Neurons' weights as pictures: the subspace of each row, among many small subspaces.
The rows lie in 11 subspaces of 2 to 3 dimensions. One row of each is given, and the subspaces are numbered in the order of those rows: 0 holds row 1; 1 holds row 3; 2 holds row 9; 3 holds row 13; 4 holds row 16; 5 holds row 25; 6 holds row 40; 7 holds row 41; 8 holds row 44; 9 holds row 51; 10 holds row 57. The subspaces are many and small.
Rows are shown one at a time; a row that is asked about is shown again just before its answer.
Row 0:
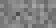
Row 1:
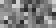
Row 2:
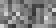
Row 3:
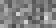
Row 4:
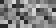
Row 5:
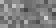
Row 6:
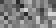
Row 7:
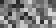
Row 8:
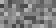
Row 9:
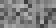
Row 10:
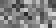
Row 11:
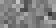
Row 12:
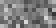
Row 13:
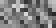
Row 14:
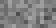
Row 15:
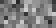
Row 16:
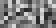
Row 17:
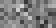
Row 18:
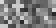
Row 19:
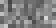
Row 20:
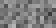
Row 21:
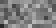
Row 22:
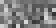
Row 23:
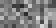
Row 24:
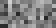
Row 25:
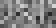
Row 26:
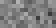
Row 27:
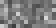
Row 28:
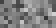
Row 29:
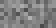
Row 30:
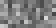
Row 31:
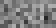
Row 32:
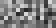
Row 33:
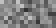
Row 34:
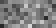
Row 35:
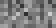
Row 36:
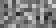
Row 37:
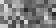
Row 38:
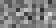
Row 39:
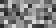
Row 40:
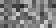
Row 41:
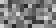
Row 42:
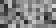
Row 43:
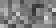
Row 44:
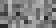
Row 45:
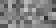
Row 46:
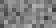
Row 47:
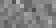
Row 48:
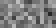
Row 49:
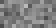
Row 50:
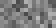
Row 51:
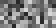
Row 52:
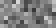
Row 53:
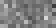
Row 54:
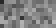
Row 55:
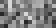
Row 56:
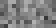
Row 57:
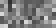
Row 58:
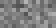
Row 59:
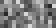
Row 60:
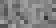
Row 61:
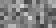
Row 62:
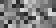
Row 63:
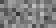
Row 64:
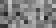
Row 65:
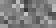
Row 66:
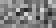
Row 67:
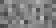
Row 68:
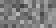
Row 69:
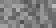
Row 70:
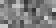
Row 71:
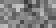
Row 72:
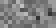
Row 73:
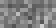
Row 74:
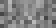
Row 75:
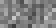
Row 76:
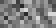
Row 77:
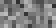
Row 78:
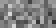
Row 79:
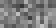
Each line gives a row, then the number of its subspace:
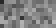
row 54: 9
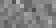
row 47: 0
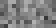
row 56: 10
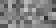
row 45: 10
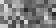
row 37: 4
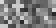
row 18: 5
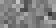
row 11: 10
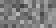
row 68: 6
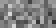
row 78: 9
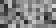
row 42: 4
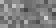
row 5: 4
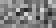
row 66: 1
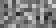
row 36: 4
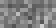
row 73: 2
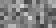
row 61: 3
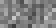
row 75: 3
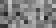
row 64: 8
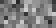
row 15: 0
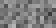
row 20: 9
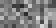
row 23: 2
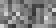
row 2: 3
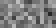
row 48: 9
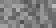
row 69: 6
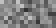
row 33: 4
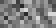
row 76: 5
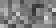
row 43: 3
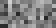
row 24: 8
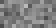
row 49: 7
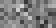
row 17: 2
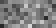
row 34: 7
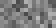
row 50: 3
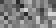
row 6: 5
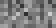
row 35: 8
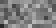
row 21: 7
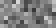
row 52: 0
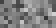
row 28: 5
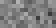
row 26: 9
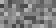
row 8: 7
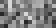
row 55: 10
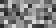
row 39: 7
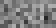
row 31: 1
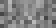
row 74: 10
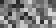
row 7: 9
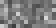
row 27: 5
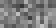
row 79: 2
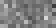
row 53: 4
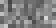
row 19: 10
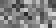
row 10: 3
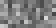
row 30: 8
